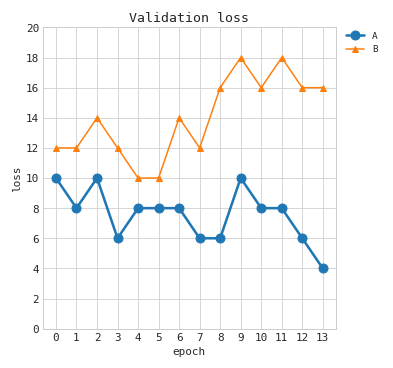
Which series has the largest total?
B
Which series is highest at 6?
B
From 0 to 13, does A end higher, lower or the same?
lower
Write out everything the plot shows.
Title: Validation loss
x-axis: epoch, ticks 0 1 2 3 4 5 6 7 8 9 10 11 12 13
y-axis: loss, ticks 0 2 4 6 8 10 12 14 16 18 20
Legend: A, B
Values:
A: 10 8 10 6 8 8 8 6 6 10 8 8 6 4
B: 12 12 14 12 10 10 14 12 16 18 16 18 16 16
